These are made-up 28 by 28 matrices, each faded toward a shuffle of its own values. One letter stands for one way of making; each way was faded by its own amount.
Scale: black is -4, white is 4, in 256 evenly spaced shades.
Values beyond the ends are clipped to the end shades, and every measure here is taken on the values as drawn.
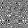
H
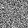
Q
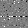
H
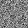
Q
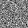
Q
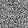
Q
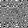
H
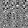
H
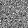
Q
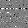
H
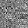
H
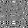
H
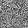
Q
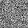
Q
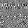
H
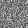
Q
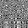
H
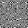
H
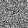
Q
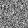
Q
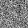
Q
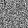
Q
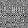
H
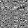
H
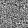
Q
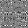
H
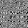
H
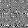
H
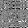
H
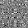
H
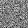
Q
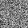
Q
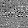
H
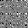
H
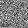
Q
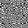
H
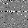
H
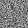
Q
